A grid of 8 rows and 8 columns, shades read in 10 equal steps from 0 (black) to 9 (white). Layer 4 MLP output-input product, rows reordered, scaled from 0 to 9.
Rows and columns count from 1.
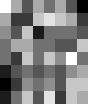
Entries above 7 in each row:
1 1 0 0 1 0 0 1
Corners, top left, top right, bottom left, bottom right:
9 0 1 6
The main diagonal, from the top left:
9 2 7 4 7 3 7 6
